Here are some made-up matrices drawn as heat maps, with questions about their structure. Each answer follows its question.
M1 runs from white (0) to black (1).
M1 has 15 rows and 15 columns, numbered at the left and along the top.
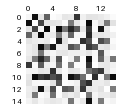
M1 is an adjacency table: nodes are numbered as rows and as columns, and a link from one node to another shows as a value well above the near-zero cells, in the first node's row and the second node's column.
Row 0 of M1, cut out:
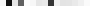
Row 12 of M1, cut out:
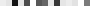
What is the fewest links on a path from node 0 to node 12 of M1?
3
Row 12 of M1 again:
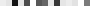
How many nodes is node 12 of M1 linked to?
6
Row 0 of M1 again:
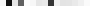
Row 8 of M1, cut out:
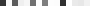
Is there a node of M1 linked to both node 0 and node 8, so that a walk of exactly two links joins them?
no
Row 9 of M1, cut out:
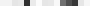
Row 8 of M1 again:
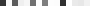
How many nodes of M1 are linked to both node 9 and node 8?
1
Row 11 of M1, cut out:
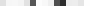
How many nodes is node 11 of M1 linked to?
3
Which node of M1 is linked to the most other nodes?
node 10
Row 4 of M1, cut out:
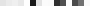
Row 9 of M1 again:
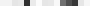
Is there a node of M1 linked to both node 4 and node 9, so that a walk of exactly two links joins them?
yes
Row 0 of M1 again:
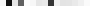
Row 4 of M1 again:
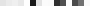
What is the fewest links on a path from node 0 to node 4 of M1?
3
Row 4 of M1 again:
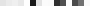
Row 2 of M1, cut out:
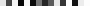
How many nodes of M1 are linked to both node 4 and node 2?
3
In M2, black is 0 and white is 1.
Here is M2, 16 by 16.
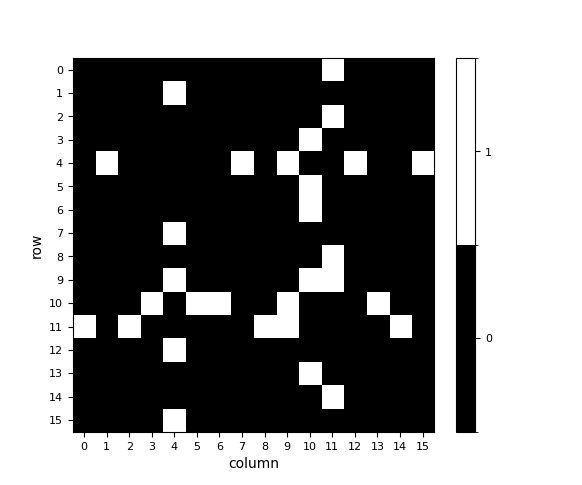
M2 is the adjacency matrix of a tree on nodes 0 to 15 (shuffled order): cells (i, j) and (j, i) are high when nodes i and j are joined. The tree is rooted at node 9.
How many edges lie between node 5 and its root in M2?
2
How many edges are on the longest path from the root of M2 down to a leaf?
2
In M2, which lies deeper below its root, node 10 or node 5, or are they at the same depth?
node 5
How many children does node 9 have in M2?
3
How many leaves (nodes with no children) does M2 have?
12
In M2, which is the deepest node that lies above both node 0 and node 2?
11
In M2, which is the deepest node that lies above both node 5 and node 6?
10
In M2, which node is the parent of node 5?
10
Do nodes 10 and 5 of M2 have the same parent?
no
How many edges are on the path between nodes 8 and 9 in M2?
2
